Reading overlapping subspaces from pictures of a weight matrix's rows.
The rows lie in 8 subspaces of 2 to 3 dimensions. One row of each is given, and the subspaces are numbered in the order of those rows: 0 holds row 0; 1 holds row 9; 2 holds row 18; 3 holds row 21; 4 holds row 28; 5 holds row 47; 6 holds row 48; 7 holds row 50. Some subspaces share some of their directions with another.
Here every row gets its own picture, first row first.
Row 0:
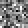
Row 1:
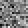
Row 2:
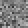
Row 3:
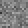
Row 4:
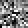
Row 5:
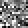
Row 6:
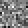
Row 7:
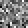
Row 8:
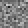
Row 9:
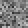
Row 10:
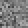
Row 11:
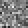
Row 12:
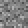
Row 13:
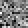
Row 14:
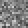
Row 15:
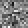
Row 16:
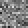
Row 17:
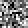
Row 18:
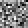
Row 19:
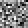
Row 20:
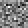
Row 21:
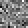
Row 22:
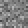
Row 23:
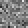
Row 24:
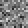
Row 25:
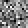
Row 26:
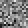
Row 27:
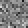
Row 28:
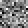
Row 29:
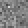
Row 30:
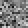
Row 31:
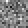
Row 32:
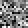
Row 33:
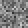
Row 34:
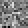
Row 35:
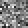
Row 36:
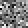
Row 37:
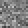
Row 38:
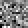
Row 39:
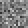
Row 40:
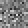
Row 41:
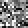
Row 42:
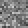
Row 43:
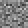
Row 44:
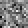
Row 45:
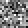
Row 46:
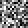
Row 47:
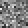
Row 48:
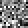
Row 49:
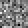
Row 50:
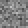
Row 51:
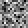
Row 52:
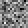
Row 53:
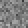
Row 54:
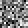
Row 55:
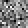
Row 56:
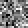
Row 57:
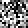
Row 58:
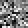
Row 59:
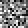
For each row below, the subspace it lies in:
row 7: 3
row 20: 2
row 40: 4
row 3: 1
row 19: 2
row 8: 2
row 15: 4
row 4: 4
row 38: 0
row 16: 3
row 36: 5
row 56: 0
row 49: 0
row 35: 5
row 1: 0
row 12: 1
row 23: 3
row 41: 0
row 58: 4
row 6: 4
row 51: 6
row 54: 6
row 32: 1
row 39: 0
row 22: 1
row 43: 2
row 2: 6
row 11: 4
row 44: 0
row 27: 3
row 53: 3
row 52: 6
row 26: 5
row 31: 7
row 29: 2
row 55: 7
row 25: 7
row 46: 6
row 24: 1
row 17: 4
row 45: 7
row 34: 4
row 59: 0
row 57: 7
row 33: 1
